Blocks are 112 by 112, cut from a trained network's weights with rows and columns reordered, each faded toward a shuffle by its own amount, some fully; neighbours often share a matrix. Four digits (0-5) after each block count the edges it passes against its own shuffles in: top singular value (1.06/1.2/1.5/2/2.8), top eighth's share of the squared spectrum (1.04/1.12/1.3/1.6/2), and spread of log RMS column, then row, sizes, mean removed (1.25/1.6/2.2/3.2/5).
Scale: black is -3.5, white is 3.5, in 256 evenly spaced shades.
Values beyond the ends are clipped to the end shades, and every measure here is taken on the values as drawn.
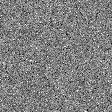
0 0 0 0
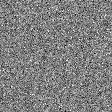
0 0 0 0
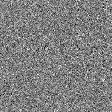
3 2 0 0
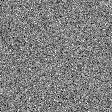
0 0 0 0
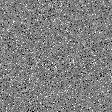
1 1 0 0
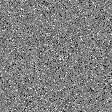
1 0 0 0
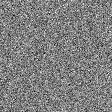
1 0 0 0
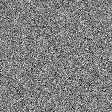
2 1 0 0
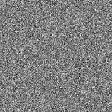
3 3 1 1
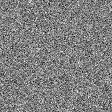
0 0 0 0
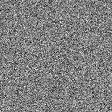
2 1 0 0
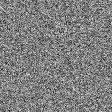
2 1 0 0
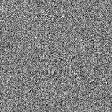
4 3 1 1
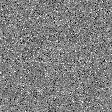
2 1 0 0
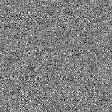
4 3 1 3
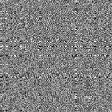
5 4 2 3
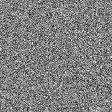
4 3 0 0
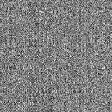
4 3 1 2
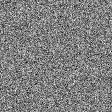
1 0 0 0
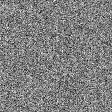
2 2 0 0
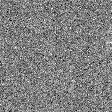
1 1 0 0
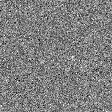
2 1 0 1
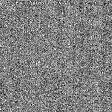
2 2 0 1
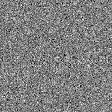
3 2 0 1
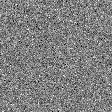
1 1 0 0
